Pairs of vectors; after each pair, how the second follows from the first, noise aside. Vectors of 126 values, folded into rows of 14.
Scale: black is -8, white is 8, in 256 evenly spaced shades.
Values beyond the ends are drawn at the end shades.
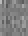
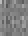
copied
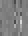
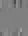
partly zeroed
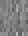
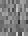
scaled up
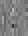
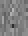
copied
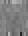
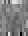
scaled up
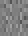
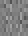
copied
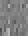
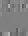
partly zeroed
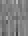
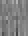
copied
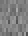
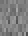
copied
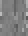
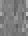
copied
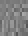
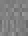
shrunk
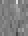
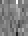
scaled up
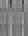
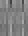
copied
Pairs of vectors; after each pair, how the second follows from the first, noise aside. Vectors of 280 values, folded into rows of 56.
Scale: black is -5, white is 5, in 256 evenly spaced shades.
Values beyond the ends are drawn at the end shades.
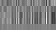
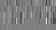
partly zeroed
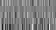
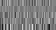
sign-scrambled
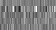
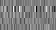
sign-scrambled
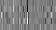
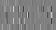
partly zeroed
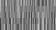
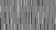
partly zeroed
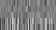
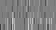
partly zeroed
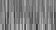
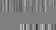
partly zeroed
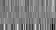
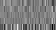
sign-scrambled
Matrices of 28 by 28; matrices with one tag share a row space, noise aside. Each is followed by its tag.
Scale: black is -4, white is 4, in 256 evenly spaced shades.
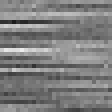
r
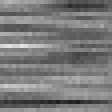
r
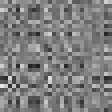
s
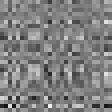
s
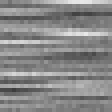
r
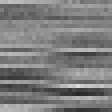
r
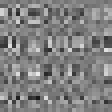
s
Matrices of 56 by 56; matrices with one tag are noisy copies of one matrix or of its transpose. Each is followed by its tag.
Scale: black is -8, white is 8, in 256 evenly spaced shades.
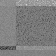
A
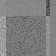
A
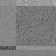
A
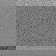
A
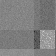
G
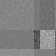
G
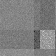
G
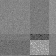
G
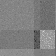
G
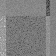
A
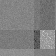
G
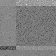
A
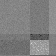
G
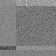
A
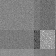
G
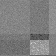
G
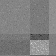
G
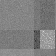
G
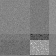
G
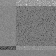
A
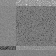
A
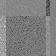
A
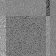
A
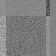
A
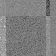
A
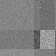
G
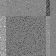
A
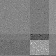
G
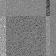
A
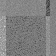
A
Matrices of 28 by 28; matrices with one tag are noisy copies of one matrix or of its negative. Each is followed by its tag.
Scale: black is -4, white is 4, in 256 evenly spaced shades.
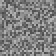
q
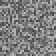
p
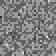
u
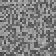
p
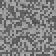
q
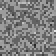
q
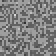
p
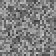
q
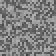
q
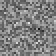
q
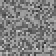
q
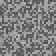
u
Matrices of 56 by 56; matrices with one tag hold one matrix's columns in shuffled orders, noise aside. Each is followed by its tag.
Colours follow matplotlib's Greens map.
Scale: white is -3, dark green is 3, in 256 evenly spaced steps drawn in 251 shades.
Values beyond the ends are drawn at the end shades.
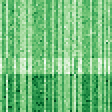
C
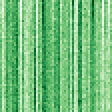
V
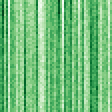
V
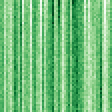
V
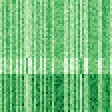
C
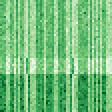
C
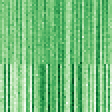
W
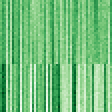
W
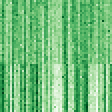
W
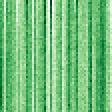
V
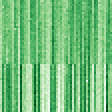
W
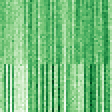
W
